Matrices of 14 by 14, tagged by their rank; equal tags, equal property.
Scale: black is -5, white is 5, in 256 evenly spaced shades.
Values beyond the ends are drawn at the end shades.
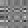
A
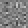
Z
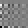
A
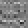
Z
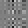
A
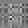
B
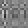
B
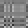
A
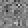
Z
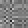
B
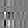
A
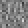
Z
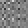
B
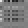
A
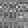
Z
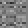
B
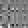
B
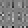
B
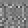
Z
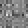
B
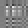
A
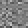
Z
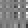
A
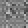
Z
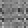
B
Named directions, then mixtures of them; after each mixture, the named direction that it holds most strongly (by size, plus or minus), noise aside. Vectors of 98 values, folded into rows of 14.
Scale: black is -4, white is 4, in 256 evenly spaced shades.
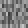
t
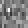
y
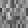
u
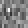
y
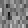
u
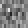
y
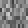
u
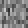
y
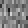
y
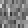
y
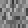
u
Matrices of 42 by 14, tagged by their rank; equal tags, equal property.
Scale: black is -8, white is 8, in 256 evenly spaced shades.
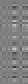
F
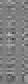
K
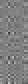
K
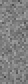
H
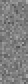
H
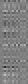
K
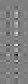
F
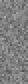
H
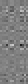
K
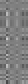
F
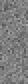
H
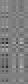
F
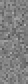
H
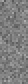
H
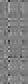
K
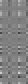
F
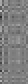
K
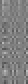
K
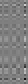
F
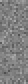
H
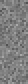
H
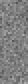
H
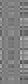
F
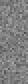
H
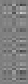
F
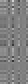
F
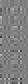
K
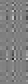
F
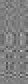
K
